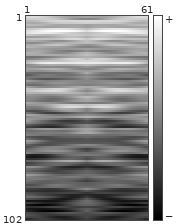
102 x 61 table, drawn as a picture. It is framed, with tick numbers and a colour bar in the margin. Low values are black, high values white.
Grain: streaks across. Mirror symmetry: left to right. Average level on the scale: 50%. Slope: up to the top.
